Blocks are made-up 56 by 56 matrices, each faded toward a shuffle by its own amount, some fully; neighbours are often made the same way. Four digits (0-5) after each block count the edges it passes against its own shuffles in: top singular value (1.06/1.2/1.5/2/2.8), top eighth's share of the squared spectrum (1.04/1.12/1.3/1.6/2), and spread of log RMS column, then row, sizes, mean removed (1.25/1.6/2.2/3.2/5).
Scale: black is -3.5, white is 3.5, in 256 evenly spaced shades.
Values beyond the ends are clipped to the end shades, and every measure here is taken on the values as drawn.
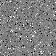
2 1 0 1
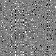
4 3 2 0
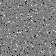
0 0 0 0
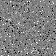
0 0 0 0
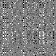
4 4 3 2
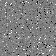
1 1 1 0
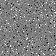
2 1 0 0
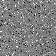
0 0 0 0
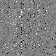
3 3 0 0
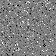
1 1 0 0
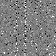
3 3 2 0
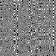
4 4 3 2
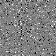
3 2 1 1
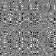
4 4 3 2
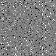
3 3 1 0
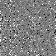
3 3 1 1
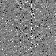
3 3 2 0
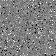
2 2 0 0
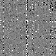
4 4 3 1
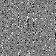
2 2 2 0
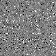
2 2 1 2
